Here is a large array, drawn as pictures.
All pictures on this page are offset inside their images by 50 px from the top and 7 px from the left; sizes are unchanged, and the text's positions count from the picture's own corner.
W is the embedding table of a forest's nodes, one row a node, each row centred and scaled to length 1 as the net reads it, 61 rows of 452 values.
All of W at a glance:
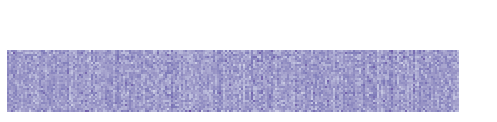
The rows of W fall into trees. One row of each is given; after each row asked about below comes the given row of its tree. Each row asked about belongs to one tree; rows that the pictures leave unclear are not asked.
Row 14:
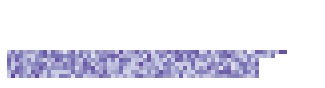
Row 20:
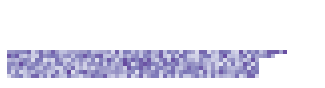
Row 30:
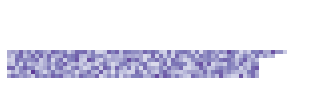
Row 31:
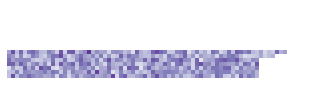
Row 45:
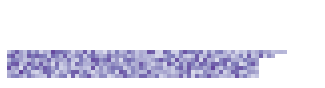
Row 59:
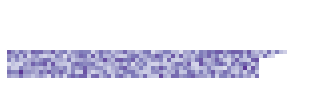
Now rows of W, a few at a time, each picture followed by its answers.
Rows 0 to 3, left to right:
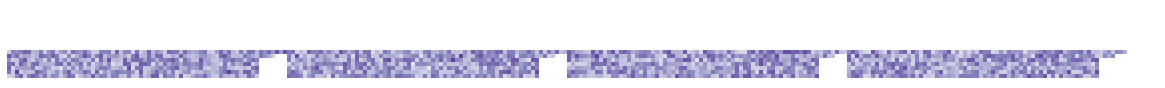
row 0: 20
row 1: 59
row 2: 59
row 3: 59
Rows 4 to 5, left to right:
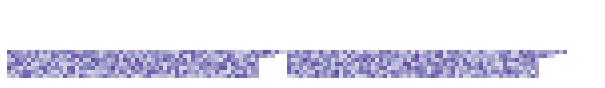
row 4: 45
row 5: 20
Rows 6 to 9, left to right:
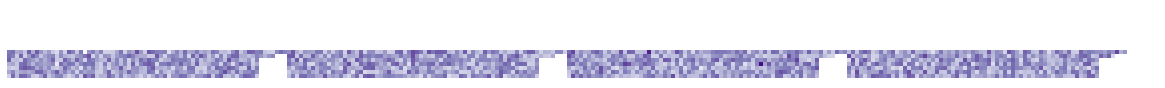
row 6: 31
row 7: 31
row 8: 31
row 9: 20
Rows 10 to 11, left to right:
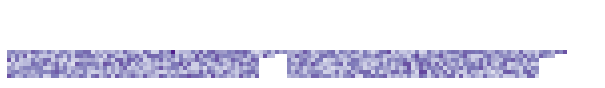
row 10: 59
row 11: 20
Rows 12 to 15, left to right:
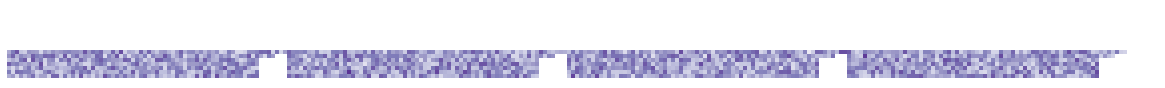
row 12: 45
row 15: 59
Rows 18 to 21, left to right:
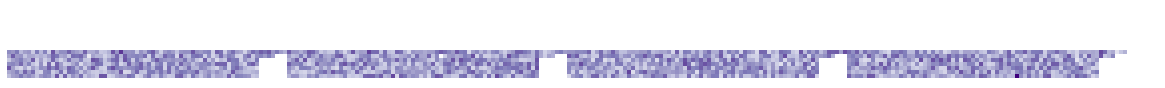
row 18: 45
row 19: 31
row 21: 45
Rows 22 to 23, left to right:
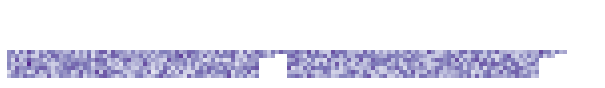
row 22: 14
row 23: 45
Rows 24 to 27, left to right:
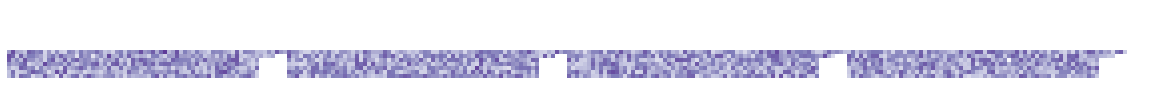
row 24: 31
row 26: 59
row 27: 31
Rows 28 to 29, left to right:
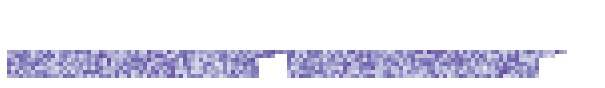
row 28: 20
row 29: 31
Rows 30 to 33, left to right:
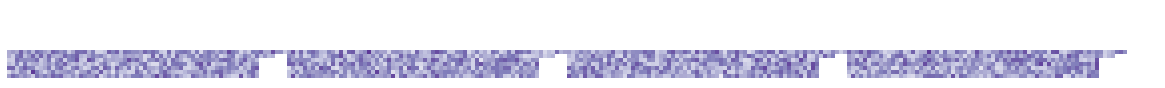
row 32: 30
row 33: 31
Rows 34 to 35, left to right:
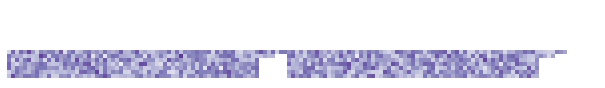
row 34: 14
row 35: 31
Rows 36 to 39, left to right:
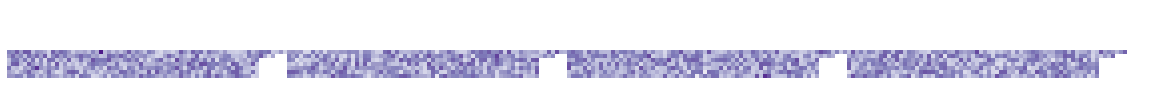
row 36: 45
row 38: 45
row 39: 14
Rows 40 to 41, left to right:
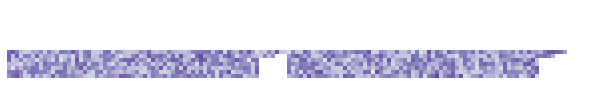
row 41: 20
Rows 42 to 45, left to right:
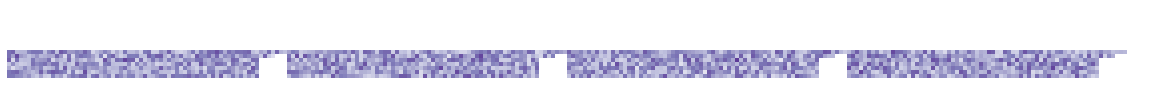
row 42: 59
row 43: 59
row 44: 45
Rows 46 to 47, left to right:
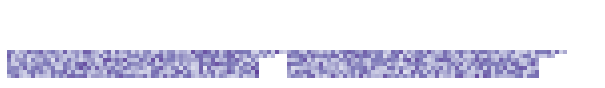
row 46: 59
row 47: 45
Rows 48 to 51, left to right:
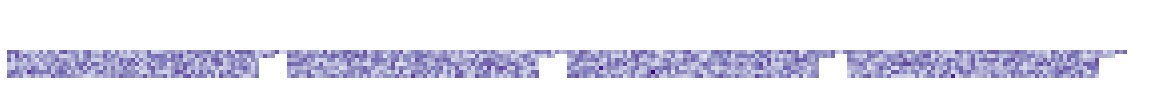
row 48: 59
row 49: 45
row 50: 30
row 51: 31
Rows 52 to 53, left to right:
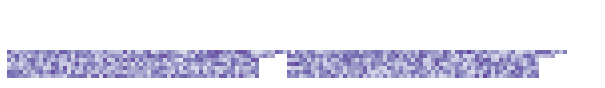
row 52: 59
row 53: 45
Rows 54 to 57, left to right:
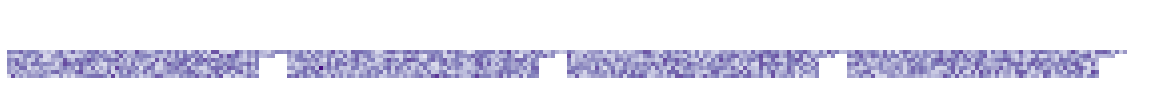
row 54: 31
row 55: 30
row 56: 59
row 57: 45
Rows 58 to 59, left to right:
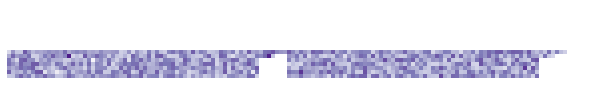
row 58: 20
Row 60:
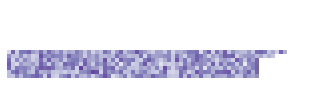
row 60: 14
